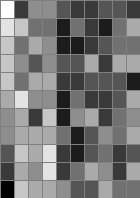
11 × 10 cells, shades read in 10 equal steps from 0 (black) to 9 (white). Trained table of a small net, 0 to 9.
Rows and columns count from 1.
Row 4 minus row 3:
0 1 -3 0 2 2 4 -1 2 2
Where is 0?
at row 11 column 1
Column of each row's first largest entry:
1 1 1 1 1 2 4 2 4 4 2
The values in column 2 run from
2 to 8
